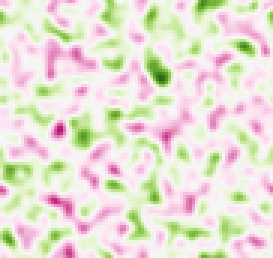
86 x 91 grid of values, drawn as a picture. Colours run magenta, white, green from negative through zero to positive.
Grain: blotchy. Histogram: bell-shaped. Slope: none. Average level on the scale: 50%. Mirror symmetry: none. Lone odd cells: none. Stripes: none.
